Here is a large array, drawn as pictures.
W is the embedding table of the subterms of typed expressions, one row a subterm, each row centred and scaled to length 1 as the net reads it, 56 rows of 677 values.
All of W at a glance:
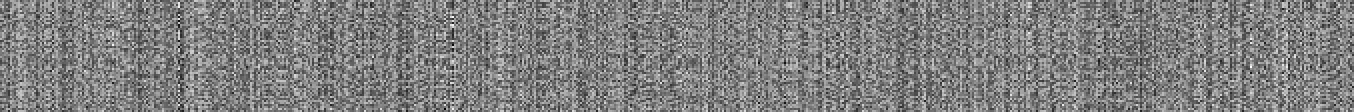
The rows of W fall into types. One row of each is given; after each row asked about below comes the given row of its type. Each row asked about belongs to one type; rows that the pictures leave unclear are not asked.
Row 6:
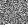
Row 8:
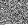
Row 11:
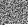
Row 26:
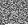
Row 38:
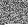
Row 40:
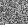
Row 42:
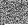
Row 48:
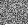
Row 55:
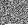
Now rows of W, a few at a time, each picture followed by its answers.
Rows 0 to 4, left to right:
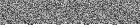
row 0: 48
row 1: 26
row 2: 8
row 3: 26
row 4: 48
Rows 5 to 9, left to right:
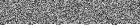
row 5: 48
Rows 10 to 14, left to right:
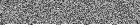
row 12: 8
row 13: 55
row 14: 42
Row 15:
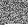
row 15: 38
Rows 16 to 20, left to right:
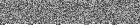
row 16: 26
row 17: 6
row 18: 42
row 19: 8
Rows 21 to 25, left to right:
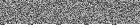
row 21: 48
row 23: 55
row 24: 38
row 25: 42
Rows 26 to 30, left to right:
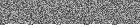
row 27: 6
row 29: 55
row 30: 55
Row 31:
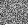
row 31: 48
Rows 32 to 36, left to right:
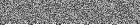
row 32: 55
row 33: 11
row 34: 26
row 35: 6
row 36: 42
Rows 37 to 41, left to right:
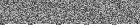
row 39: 26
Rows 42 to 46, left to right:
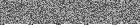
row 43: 6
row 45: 42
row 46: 8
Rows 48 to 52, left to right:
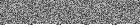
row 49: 11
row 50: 6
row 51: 48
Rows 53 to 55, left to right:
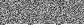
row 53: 26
